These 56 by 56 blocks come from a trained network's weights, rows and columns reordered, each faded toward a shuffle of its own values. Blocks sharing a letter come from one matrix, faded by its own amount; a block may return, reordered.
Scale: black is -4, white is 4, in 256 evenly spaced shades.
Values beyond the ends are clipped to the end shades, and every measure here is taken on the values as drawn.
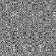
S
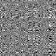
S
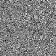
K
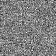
K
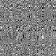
S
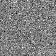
K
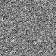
K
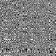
S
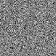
K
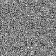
K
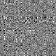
S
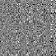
S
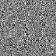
S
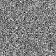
K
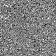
K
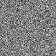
K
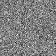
K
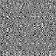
S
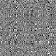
S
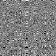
S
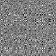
S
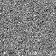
K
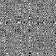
S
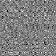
S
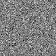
K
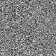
K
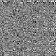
S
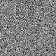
K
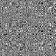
S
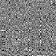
S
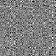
S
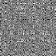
S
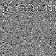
S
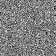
K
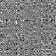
S
